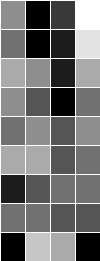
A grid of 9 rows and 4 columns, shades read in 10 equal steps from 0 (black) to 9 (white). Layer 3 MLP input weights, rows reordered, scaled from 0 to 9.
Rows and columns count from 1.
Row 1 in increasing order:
0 2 5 9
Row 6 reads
6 6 3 4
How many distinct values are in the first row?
4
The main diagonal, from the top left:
5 0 1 4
